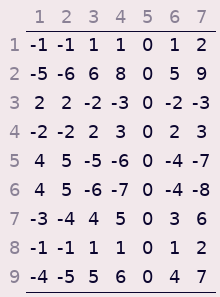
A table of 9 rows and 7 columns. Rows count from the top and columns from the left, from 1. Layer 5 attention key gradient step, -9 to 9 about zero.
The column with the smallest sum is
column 2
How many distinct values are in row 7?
7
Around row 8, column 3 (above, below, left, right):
4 5 -1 1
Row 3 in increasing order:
-3 -3 -2 -2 0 2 2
